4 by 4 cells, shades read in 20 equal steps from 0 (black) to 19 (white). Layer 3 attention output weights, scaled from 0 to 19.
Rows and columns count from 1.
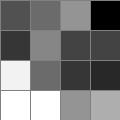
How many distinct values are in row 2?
3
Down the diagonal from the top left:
6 10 4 13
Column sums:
47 45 31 21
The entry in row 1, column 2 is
8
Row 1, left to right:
6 8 11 0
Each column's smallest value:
4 8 4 0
